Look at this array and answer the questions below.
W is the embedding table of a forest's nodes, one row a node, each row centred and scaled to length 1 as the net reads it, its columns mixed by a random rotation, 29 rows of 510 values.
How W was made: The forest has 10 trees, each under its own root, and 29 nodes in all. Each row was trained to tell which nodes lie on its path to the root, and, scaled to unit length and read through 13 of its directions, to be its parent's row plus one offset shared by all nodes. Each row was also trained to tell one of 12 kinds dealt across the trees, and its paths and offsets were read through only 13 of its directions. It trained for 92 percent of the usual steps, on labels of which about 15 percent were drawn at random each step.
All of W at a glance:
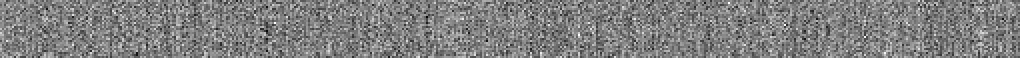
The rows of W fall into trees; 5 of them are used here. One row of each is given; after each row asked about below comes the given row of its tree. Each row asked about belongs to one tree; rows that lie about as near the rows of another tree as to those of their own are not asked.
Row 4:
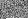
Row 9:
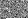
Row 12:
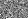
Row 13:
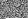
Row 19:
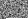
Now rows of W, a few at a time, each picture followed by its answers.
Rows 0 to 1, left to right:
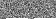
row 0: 4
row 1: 9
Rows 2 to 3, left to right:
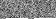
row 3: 19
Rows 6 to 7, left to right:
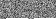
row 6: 9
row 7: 4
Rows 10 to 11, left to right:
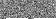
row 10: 12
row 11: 13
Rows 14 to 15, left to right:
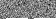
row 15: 19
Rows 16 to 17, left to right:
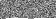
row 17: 9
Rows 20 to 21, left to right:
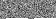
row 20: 13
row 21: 4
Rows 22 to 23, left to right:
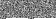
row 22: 4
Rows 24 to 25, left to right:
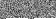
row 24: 4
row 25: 19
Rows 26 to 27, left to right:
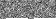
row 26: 9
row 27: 12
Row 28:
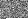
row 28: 9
